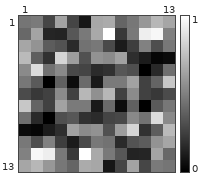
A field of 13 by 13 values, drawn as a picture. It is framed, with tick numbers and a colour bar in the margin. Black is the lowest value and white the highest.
Slope: none. Symmetry: a half turn. Odd rows or columns: none.
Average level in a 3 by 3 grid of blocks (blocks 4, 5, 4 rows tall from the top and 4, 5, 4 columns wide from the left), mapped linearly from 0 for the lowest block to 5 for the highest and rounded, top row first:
5 5 5 | 3 0 3 | 5 5 5
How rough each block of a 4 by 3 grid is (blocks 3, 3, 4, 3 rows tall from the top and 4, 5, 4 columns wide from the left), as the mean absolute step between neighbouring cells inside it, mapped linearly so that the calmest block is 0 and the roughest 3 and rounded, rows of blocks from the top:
0 1 1 / 3 0 1 / 0 1 2 / 1 1 0
